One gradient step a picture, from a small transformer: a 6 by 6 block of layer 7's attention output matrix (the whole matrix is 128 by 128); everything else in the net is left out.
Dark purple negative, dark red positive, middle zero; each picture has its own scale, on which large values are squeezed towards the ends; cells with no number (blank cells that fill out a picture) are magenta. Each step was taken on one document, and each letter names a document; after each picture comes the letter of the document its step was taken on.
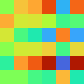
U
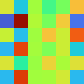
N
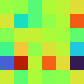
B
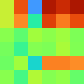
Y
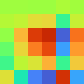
U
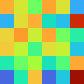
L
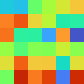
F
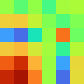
F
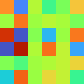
N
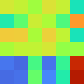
L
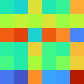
L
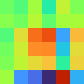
U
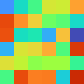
F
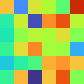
B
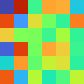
N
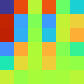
N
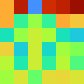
Y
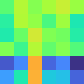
Y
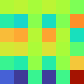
L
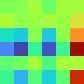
L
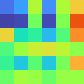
L
